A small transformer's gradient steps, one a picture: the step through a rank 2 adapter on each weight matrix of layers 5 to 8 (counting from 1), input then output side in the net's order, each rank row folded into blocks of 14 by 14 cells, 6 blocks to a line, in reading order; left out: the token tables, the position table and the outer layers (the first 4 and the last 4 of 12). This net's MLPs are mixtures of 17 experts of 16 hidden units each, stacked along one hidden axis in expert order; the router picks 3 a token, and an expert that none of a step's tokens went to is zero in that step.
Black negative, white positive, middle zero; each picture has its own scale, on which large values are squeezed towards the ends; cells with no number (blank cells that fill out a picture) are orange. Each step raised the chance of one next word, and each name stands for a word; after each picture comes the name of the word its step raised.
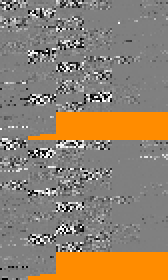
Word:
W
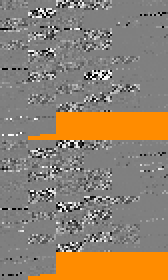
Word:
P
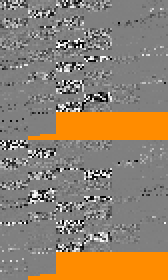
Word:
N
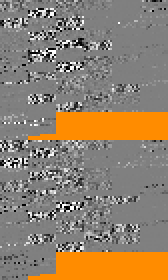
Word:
P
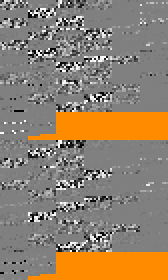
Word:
W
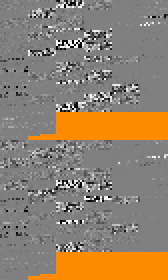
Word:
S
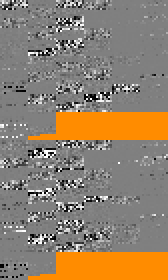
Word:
W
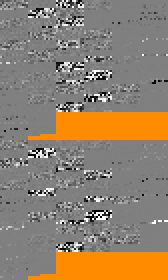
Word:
N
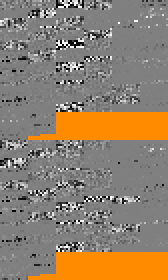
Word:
S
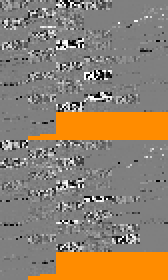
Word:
S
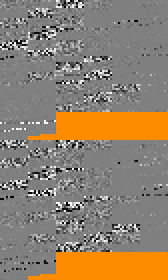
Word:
P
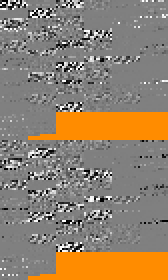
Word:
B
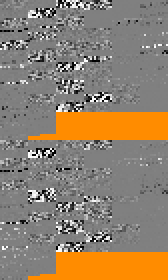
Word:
N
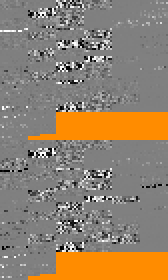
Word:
B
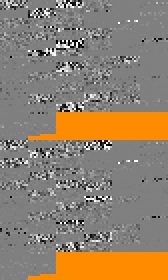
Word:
S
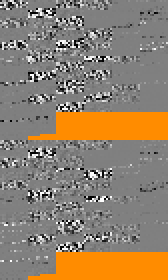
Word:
N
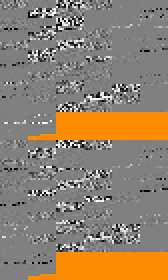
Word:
P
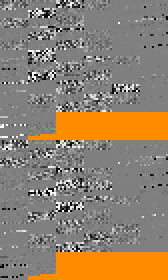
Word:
P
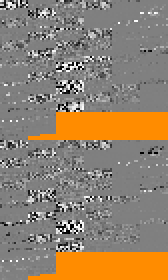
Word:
B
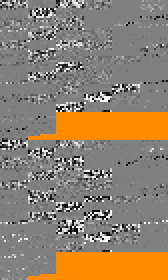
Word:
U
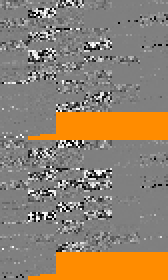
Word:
P
